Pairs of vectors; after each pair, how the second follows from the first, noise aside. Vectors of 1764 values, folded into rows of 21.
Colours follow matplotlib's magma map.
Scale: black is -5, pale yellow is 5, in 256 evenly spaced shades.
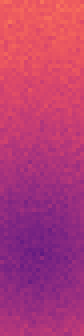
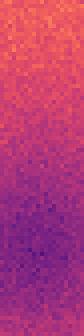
copied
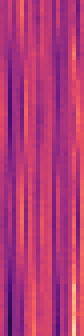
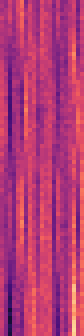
copied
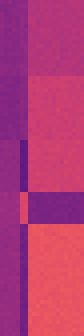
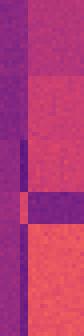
copied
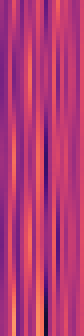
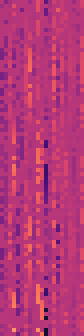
partly zeroed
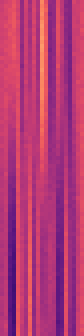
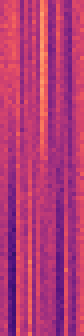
copied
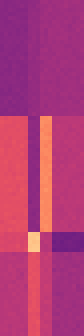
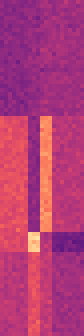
copied
